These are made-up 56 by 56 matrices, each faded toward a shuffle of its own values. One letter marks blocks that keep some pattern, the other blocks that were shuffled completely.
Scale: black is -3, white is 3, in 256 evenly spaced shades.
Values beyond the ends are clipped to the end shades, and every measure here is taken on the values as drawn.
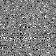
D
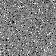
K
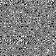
D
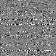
D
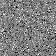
K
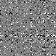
D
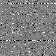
D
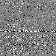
D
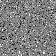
K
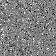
K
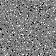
K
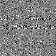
D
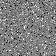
K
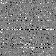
D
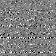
D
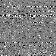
D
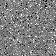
K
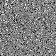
K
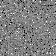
K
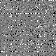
D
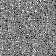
K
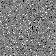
K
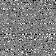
D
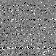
D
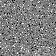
K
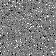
K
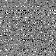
D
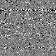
D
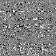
D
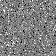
K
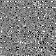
D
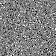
K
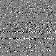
D
